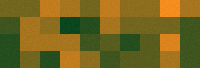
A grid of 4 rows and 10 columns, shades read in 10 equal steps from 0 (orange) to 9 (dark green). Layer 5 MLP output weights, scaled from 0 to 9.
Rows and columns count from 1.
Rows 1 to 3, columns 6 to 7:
2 4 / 3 5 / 6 8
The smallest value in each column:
5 3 2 2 4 2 4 4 0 3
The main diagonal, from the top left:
5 3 3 2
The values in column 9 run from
0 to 5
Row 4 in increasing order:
2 3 4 5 6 6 7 7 8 8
